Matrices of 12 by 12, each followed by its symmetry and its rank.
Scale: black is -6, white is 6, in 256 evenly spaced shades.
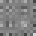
symmetric, rank two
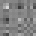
symmetric, rank two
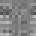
neither, rank two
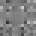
antisymmetric, rank two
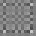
symmetric, rank one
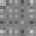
symmetric, rank two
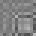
symmetric, rank two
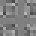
antisymmetric, rank two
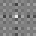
symmetric, rank one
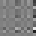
neither, rank one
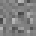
antisymmetric, rank two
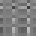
neither, rank one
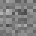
neither, rank two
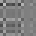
neither, rank one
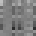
neither, rank two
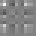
symmetric, rank one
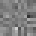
antisymmetric, rank two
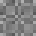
symmetric, rank two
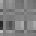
neither, rank one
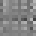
neither, rank two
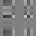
neither, rank one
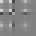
symmetric, rank one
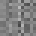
neither, rank two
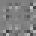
antisymmetric, rank two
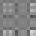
symmetric, rank one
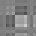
symmetric, rank one
